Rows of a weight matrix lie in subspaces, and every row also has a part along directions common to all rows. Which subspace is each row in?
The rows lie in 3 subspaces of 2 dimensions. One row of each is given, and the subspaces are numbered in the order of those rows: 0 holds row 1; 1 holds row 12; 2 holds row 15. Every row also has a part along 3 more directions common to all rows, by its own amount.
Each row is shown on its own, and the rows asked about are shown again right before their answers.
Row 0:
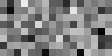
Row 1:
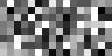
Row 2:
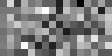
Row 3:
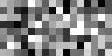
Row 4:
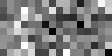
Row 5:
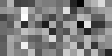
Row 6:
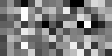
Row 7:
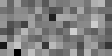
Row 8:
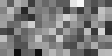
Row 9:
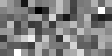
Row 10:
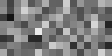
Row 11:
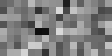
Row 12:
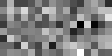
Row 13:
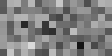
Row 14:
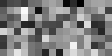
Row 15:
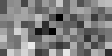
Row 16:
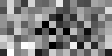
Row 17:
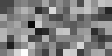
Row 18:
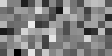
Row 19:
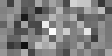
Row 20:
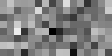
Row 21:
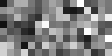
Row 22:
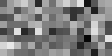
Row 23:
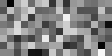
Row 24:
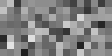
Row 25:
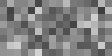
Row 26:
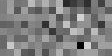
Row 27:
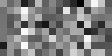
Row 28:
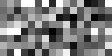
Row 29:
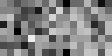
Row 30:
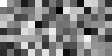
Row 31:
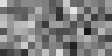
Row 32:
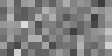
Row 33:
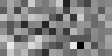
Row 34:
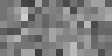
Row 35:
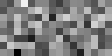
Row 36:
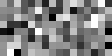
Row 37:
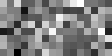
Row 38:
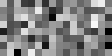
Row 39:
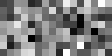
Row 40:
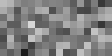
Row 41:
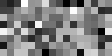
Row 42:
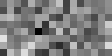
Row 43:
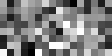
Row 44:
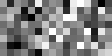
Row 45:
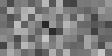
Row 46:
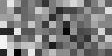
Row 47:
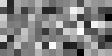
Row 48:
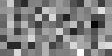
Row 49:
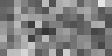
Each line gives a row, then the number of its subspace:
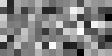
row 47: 1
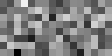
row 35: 0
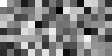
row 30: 1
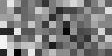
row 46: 2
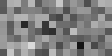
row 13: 2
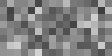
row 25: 0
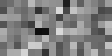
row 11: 2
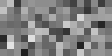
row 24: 2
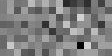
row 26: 2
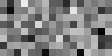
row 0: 0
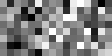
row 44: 0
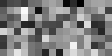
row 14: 1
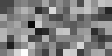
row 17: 2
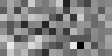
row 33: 2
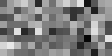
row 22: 1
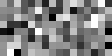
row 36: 1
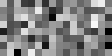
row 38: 1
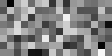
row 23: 0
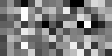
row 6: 1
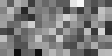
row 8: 0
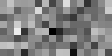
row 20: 1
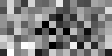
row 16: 2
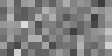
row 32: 1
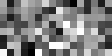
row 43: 2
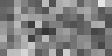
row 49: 2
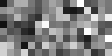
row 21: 1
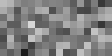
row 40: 2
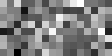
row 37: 0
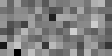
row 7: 1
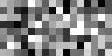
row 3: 2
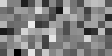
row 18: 1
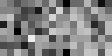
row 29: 2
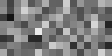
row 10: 2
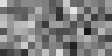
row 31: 1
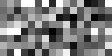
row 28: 1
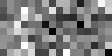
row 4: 2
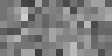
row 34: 1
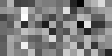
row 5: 1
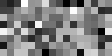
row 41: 0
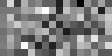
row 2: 0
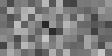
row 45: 0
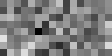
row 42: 2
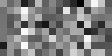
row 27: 1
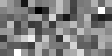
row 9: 0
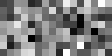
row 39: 2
